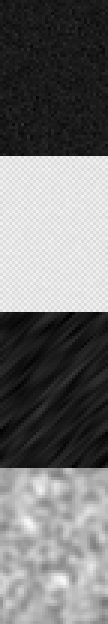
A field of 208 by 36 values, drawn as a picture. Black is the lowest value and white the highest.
The table splits into 4 rows of 1 panel. Panel 1,1: very low, fine-grained, faint in contrast. Panel 2,1: very high, checkered, faint in contrast. Panel 3,1: very low, slanting up to the right, faint in contrast. Panel 4,1: high, blotchy.
